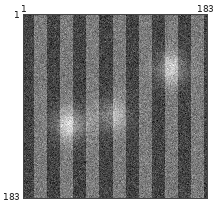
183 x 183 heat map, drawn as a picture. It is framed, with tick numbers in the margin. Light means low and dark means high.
Upright stripes repeat 7 times across the table. Three dips sink into the field. No overall slope runs across the table.
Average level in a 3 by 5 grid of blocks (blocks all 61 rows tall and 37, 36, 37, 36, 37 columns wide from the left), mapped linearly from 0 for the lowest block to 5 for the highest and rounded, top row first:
53532 / 40243 / 53544
